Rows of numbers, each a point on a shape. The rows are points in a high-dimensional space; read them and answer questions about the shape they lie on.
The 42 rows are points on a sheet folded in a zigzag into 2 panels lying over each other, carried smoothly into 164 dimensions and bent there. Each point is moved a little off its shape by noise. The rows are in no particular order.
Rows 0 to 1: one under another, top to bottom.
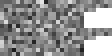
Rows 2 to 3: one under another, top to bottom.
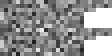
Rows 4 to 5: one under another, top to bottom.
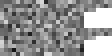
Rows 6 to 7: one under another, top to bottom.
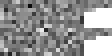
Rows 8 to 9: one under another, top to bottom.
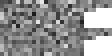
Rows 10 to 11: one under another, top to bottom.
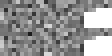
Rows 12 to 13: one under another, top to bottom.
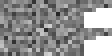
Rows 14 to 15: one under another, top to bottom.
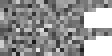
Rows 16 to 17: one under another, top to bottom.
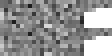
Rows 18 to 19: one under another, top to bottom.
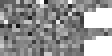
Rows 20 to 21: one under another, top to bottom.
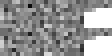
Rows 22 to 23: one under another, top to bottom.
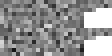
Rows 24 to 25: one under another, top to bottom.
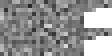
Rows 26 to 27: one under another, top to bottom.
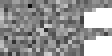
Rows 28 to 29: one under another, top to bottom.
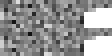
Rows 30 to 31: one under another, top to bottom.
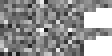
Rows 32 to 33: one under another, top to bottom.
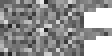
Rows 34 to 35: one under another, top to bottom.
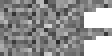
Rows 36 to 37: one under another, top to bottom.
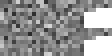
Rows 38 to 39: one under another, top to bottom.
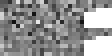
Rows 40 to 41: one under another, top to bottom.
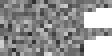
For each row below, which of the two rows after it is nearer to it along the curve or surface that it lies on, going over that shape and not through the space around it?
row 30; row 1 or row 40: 1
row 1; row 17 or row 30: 17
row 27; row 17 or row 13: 13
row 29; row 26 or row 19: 26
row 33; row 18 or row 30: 18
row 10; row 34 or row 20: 34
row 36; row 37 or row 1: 37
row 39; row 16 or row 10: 10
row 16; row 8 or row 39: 8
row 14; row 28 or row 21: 28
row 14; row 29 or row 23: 23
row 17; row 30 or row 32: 32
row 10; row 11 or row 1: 1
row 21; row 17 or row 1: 1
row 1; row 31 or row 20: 31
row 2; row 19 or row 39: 19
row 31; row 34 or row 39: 34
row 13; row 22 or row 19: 19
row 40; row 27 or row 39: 27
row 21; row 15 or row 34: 15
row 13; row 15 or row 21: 15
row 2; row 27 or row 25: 27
